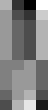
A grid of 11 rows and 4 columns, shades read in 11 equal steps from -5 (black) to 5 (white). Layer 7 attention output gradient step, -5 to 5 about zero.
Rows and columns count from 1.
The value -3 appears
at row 1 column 2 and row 2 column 3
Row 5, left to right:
1 -1 -2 2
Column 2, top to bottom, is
-3 -2 -1 -1 -1 -1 0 1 1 1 2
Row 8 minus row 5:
-1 2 3 -3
